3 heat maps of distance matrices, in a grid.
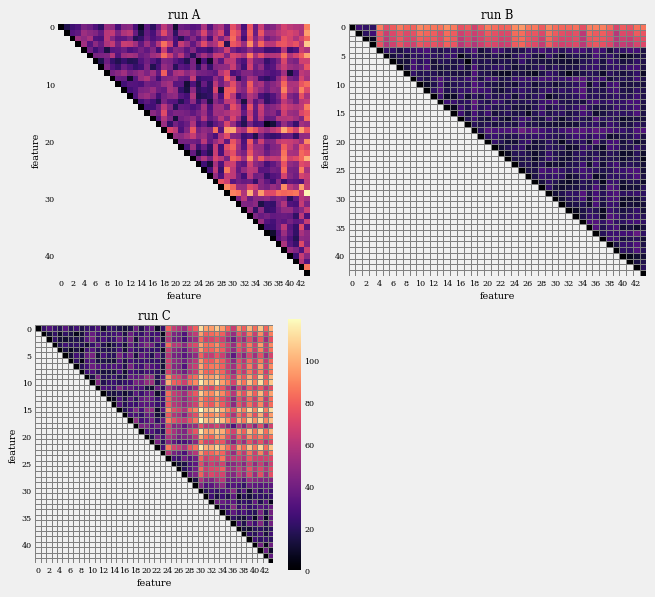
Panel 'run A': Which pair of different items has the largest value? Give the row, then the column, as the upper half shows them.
29, 43
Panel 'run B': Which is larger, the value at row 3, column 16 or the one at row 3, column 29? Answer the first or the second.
the second
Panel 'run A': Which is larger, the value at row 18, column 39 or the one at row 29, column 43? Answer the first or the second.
the second
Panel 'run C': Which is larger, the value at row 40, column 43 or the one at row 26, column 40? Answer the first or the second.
the second
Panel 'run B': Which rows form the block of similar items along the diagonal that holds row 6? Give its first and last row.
4 to 43
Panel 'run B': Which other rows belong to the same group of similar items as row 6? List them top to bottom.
4, 5, 7, 8, 9, 10, 11, 12, 13, 14, 15, 16, 17, 18, 19, 20, 21, 22, 23, 24, 25, 26, 27, 28, 29, 30, 31, 32, 33, 34, 35, 36, 37, 38, 39, 40, 41, 42, 43
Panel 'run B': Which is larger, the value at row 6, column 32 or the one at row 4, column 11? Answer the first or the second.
the second
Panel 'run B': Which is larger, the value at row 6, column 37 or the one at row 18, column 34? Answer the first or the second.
the second
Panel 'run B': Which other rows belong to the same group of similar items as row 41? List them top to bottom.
4, 5, 6, 7, 8, 9, 10, 11, 12, 13, 14, 15, 16, 17, 18, 19, 20, 21, 22, 23, 24, 25, 26, 27, 28, 29, 30, 31, 32, 33, 34, 35, 36, 37, 38, 39, 40, 42, 43
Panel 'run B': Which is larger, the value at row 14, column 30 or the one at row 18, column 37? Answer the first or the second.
the second
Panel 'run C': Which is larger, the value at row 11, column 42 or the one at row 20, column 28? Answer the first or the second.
the first
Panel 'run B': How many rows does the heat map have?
44
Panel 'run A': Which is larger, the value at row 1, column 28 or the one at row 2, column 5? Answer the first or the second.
the first
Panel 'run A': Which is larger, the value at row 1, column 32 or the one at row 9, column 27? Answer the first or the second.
the second
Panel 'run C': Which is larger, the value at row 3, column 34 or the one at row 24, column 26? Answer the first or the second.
the first
